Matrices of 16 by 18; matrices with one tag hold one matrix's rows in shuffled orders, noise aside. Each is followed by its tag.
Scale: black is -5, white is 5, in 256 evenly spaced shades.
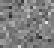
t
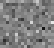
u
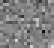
u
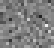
t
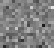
u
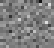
t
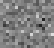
u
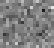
u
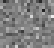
u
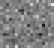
u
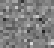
u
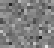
t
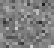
u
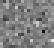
u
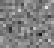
t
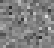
t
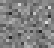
t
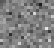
t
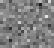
t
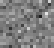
t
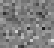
u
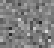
t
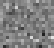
u
